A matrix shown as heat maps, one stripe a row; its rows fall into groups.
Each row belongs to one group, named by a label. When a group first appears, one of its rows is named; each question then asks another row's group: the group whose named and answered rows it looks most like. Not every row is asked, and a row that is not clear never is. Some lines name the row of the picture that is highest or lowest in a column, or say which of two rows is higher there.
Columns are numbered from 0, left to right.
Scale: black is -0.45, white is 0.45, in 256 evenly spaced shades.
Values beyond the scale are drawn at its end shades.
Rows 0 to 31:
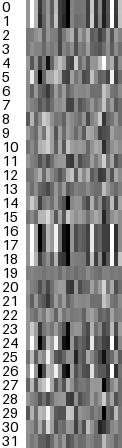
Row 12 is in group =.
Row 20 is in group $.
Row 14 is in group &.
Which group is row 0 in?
&
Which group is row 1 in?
&
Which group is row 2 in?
=
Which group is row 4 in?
$
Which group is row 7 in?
$
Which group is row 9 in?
=
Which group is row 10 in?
=
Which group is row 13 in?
$
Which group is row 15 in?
=
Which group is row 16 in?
&
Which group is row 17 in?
&
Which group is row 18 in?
&
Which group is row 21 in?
$
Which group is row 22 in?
=
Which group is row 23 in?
&
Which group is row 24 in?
&
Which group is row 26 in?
&
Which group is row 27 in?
=
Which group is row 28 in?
$
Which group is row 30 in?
=
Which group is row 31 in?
$
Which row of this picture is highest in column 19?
4
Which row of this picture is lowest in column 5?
4
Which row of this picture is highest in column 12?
4
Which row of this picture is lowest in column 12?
25
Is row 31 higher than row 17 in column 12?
Yes
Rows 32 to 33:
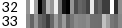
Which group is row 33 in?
$
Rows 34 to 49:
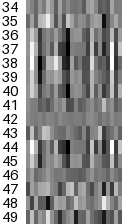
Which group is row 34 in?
=
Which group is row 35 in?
=
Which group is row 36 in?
&
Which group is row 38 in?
&
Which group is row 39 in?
&
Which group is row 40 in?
&
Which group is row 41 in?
$
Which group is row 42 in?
=
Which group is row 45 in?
&
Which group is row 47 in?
=
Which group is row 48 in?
$
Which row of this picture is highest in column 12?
48
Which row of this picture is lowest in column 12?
49
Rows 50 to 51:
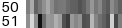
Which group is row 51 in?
&
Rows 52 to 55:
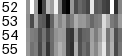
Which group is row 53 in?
$
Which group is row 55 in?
$
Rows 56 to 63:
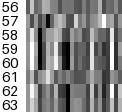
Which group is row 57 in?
$
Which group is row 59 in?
&
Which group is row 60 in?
&
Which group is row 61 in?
=
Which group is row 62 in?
&
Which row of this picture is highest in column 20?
57
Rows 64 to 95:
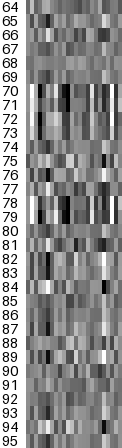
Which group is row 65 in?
$
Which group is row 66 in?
=
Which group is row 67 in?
$
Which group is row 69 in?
$
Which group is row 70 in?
&
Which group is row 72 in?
&
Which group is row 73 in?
&
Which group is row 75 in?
=
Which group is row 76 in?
$
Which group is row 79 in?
&
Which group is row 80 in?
$
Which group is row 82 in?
$
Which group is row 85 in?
$
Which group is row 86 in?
$
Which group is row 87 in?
$
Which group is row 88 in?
=
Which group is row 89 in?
$
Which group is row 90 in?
=
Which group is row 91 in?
=
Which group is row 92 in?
$
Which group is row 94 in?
=
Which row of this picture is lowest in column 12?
81
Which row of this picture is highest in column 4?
84
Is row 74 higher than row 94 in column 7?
Yes
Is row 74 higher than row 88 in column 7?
Yes
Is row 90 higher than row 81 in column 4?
No
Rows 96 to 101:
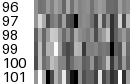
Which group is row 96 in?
=
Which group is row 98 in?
=
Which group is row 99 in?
=
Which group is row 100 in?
=
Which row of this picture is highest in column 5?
99
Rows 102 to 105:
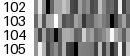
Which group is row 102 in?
&
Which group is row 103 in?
=
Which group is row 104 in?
$
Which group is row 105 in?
&
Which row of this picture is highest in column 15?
103
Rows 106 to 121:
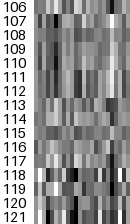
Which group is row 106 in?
=
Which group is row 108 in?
$
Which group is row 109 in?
$
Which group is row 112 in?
$
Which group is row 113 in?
=
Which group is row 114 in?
=
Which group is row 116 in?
=
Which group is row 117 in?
=
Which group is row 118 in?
&
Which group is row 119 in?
=
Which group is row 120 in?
&
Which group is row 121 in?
&
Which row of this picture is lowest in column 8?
118
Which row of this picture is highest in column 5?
119
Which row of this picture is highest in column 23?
118
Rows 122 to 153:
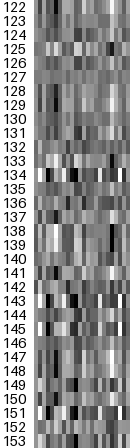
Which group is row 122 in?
$
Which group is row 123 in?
$
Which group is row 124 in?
$
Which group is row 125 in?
=
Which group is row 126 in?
$
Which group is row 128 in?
$
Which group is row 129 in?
$
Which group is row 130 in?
$
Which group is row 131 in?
$
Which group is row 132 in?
=
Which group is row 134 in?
&
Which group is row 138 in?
=
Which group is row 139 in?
=
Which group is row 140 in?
=
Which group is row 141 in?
$
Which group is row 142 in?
=
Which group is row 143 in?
&
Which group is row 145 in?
&
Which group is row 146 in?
$
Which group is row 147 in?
$
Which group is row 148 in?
$
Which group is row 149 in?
&
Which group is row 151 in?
&
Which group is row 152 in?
=
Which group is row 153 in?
&
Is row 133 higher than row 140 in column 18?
Yes
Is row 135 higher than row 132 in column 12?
Yes
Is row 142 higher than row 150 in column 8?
No
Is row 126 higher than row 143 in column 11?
No
